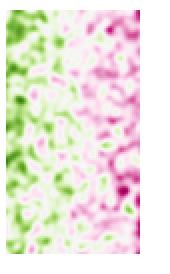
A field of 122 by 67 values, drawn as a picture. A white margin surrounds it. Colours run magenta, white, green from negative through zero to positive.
Stripes: none. Grain: blotchy. Average level on the scale: 50%. Slope: up to the left. Lone odd cells: none.
